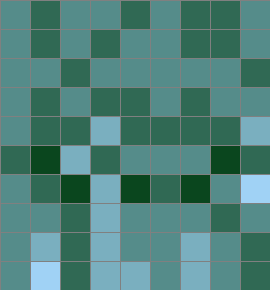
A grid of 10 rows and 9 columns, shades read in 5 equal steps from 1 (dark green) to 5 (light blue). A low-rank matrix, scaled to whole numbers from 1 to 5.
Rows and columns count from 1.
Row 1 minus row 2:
0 0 0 1 -1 0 0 0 0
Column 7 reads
2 2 3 2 2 3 1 3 4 4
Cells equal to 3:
41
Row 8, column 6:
3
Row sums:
23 23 25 23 23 21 22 26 28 30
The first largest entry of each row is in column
1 1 1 1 4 3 9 4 2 2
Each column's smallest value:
2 1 1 2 1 2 1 1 2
